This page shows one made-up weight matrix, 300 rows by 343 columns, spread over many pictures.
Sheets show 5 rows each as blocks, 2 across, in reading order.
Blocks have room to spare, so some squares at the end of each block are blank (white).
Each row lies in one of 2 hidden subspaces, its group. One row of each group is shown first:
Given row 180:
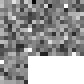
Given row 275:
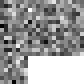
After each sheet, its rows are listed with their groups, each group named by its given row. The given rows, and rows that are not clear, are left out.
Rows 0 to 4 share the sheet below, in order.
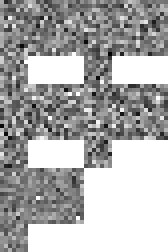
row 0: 180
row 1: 180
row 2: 180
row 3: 275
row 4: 275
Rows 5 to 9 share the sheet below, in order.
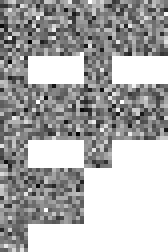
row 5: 275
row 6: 180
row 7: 275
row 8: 275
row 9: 275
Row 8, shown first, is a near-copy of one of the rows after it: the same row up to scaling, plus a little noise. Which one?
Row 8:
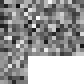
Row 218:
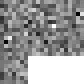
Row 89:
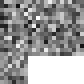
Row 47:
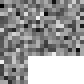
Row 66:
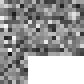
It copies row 89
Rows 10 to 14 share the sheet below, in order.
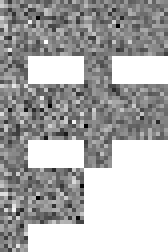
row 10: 275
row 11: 275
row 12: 180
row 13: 180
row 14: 275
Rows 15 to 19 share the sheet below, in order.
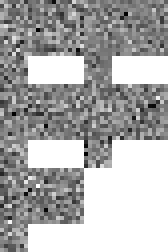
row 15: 275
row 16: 275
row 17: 275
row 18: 180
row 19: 275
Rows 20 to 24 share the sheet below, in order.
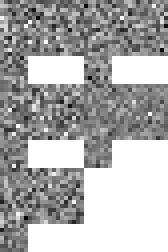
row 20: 275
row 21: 275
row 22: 180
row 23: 180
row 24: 180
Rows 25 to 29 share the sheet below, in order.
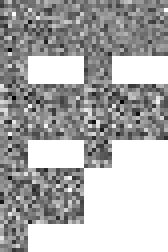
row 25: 275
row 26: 180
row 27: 275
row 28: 275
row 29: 180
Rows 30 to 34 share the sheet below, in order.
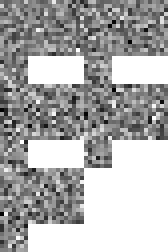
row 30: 275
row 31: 275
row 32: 275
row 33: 180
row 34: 180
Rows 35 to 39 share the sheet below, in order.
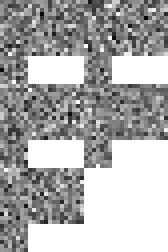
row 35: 180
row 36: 180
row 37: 180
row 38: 275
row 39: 180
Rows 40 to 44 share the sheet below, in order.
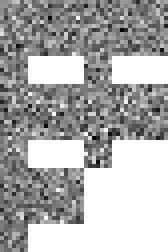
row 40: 180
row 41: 275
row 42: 275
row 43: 180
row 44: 180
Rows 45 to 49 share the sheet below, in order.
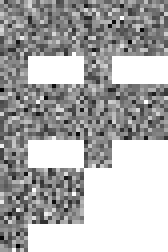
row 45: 180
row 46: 275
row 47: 275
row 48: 180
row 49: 180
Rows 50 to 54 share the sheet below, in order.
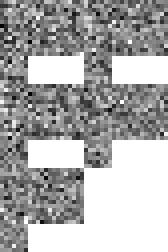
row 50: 275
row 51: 275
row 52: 275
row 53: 275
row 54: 180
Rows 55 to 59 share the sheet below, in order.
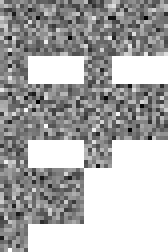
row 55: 275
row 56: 180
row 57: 275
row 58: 180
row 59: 180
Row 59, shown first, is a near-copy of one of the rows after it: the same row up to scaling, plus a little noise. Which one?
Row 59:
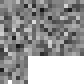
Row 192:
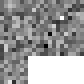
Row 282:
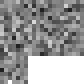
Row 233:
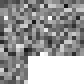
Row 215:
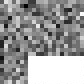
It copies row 282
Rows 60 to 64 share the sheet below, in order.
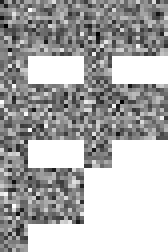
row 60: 275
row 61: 275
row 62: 275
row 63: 275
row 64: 275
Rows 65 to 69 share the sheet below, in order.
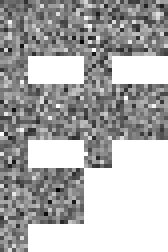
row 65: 180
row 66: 275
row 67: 180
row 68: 180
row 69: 180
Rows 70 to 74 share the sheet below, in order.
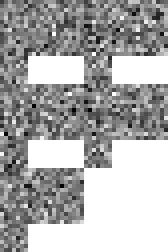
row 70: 180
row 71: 275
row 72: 180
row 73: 275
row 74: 180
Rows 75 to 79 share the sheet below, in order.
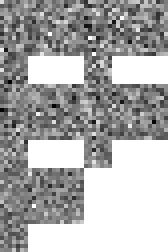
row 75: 180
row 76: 275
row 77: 275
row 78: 275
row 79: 180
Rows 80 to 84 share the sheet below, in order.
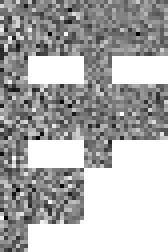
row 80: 180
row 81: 275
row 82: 180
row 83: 275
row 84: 180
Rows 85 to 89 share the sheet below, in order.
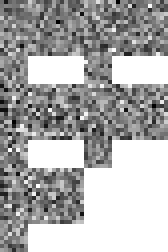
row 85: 180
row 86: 180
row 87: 275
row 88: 180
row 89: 275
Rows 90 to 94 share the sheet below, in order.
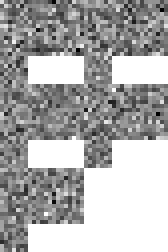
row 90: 275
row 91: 180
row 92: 180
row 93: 180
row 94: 180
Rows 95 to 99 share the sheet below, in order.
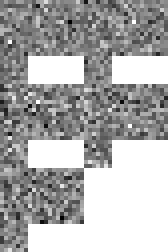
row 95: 180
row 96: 180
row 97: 275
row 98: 275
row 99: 180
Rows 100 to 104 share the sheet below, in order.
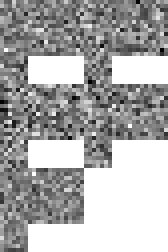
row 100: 275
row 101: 275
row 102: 275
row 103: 275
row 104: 180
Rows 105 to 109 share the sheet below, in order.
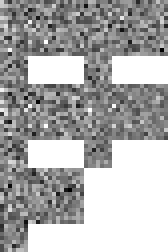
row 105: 275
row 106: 275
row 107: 275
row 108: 275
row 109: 180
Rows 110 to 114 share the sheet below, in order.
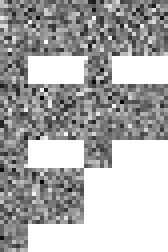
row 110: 275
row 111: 180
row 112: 180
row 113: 275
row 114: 180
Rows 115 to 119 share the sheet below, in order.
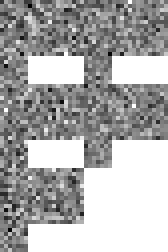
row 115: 180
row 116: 180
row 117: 180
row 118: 180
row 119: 275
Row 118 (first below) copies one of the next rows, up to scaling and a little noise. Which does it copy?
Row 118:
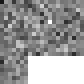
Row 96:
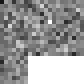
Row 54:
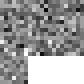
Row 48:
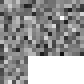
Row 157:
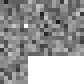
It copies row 96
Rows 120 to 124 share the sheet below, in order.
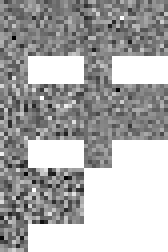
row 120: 180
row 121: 275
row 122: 180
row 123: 275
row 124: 180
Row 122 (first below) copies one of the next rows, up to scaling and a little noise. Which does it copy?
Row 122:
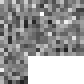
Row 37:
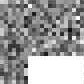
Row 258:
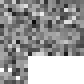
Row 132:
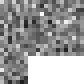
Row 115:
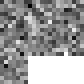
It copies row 132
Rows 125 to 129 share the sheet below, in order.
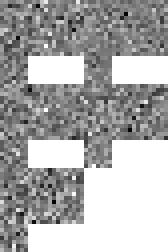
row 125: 180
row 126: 275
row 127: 180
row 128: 180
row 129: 180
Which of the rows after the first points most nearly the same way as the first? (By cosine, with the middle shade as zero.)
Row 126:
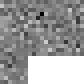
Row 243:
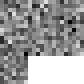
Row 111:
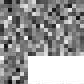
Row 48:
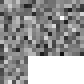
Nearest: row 111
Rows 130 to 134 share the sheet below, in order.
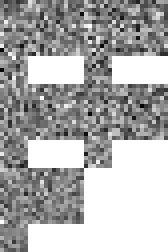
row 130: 180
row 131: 275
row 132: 180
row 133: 180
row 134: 180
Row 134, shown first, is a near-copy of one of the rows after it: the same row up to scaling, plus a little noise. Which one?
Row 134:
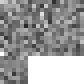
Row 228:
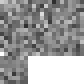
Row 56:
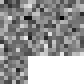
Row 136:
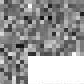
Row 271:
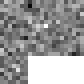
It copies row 228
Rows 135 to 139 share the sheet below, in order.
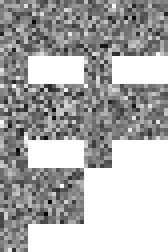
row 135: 180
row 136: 180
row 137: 180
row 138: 180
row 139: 180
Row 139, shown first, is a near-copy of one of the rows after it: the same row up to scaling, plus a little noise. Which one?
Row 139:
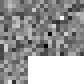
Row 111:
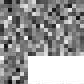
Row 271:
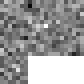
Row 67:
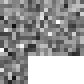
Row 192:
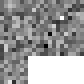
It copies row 192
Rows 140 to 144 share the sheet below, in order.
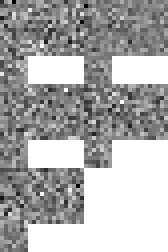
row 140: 275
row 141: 275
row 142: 180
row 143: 275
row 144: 180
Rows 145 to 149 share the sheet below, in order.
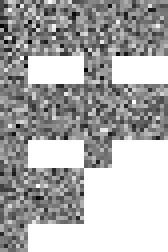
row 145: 275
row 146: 180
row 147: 180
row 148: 180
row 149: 275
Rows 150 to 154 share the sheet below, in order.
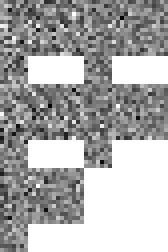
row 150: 275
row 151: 275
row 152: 180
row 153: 180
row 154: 275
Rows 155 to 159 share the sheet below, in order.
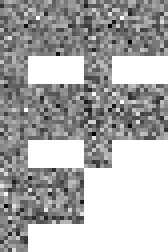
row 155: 275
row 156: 275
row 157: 180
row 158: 275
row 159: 275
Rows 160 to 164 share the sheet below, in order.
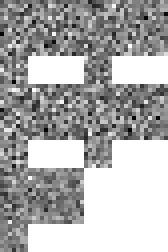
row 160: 180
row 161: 180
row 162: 180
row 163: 180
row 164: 275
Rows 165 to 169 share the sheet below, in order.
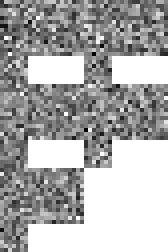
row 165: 275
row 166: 275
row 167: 180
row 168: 180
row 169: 275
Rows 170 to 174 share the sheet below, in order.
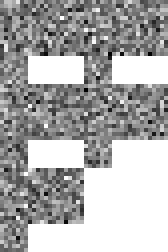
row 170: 180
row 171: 180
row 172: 275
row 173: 275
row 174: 180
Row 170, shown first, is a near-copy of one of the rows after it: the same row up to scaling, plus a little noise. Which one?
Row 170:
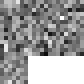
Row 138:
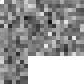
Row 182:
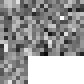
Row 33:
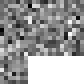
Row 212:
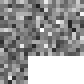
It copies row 182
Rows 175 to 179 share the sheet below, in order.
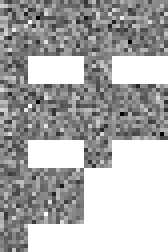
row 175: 275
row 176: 275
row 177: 275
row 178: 275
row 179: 180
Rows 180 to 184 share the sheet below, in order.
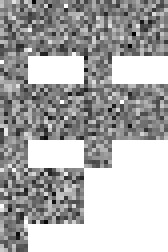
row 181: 180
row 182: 180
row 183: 275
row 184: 180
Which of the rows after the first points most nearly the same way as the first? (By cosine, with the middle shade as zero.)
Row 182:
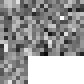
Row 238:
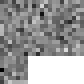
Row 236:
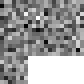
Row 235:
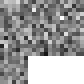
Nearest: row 235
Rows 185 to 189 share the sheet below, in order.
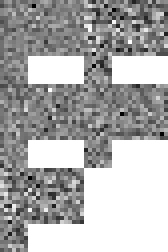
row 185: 275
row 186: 275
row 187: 180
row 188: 275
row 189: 275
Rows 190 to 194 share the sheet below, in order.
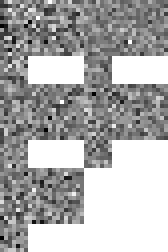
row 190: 275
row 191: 275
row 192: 180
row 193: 275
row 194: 180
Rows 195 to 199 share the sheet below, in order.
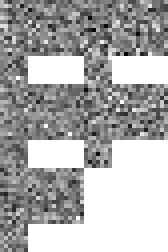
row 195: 275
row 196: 180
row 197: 275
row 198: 275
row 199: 275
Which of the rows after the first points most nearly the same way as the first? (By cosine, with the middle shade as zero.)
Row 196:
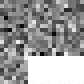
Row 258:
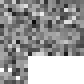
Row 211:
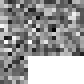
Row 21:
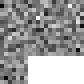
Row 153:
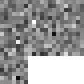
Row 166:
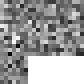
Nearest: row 153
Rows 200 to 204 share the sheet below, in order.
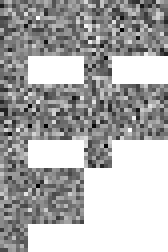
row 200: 275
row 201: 275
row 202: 275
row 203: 180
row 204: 275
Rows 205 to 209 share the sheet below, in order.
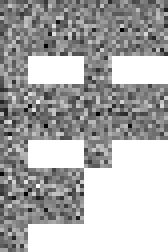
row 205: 180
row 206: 275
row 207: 275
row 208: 275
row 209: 275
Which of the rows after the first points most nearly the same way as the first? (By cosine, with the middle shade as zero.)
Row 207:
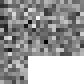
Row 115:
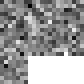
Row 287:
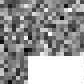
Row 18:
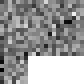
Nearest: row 18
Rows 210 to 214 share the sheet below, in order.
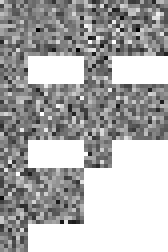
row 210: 275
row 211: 275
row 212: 180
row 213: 180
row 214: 180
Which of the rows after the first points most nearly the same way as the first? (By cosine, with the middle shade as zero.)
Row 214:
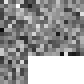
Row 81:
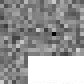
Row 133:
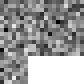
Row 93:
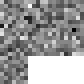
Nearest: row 81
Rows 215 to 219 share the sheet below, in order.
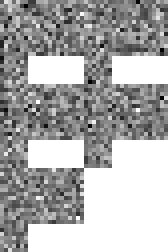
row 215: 180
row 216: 275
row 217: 275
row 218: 275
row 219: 275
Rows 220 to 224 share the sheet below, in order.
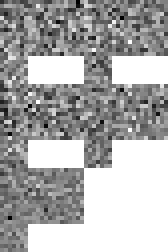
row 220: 180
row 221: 275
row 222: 275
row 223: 180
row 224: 275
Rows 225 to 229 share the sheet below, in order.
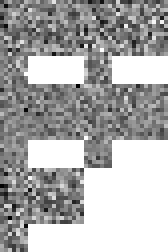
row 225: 275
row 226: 180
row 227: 275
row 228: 180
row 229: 275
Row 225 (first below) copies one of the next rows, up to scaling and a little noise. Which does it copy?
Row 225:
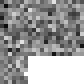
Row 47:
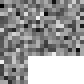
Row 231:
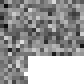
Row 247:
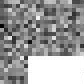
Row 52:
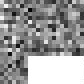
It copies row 231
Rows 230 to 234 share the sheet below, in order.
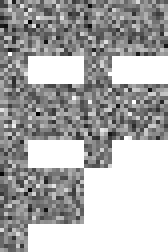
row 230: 275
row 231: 275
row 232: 275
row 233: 180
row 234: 275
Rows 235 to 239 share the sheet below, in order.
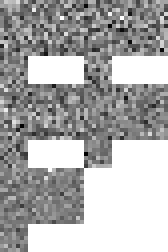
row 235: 180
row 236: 275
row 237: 275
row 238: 180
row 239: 275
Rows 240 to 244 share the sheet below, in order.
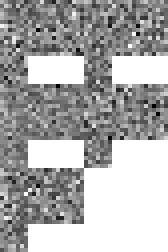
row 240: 275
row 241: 180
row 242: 275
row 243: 180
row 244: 275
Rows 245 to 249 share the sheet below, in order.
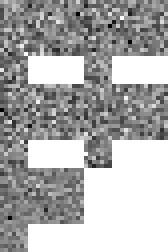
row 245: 180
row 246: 275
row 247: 275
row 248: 180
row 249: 275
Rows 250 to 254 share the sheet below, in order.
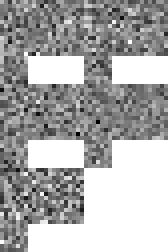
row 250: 180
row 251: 275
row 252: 275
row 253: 180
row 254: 180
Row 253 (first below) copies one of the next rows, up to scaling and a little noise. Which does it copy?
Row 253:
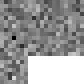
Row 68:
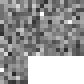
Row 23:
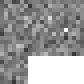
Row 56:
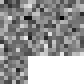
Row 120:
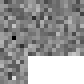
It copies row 120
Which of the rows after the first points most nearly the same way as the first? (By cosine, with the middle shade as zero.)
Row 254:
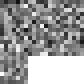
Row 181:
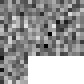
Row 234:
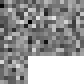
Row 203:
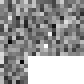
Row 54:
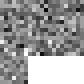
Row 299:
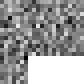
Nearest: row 203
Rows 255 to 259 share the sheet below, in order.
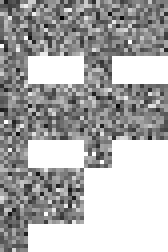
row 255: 180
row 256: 275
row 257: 275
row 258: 180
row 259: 180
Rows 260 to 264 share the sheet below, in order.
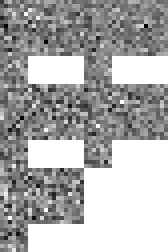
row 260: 275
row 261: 275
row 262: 180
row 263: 275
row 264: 275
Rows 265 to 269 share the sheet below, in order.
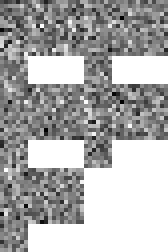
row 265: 180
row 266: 275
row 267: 180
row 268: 275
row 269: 180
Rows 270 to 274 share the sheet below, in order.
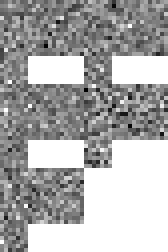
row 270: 180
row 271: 180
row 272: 275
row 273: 275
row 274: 180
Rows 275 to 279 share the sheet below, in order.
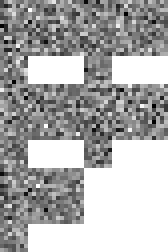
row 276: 180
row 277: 275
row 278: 180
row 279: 275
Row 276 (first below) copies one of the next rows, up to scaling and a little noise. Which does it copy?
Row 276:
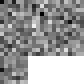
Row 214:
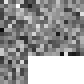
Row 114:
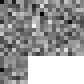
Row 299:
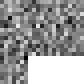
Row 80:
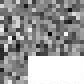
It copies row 114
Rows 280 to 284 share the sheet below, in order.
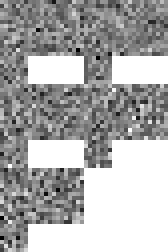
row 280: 275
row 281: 180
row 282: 180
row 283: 180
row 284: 180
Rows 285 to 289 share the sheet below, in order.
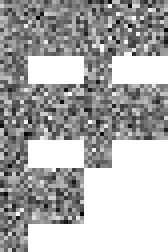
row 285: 275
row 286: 180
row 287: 180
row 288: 275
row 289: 275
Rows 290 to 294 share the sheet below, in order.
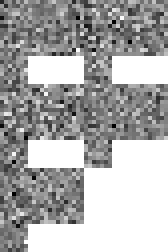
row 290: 275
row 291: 275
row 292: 180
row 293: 275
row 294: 180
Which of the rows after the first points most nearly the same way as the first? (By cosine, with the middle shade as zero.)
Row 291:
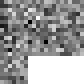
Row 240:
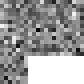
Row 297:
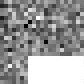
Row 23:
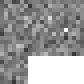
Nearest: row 297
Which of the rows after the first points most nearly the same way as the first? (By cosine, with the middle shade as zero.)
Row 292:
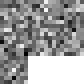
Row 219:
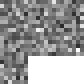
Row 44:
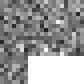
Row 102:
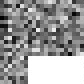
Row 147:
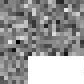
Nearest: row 44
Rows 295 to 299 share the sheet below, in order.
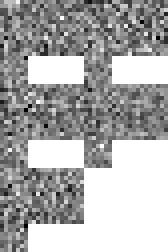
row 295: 180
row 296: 180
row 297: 275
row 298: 275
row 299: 180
